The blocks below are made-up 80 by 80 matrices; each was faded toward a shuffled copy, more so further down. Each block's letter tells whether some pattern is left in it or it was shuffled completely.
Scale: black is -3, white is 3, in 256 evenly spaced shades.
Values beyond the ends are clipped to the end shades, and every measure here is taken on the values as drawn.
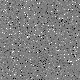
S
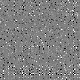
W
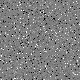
S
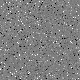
S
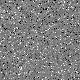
S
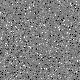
S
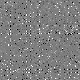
W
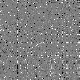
W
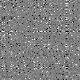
W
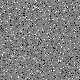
S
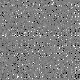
W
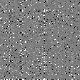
W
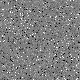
S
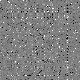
W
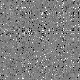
W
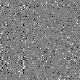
W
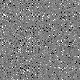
W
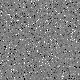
S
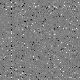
W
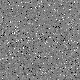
S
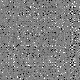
W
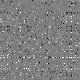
W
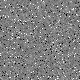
S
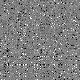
W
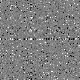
W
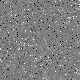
S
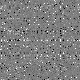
W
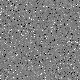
S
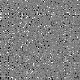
W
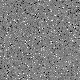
S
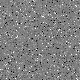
S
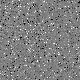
S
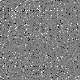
W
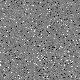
S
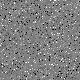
S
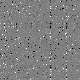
W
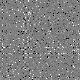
W
